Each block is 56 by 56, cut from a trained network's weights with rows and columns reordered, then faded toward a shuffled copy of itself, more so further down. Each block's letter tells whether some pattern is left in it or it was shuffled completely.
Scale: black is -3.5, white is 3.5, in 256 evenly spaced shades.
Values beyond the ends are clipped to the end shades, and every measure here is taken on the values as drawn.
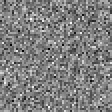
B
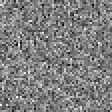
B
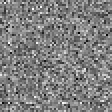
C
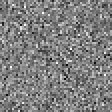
B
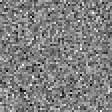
B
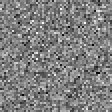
B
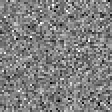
B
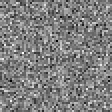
B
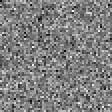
B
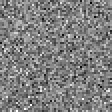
B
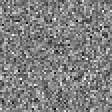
C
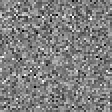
C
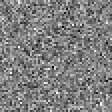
B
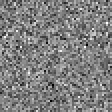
C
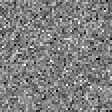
B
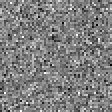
C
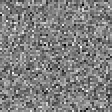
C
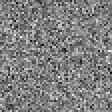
C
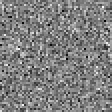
B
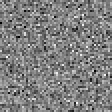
B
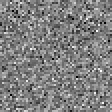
B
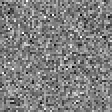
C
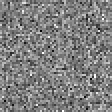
C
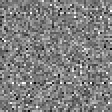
C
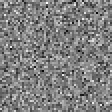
C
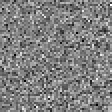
C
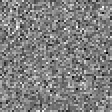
C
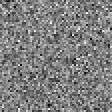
B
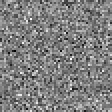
B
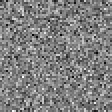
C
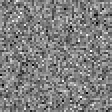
B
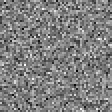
B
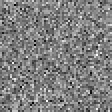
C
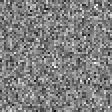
C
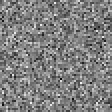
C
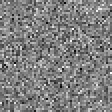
B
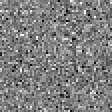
C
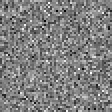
B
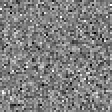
B
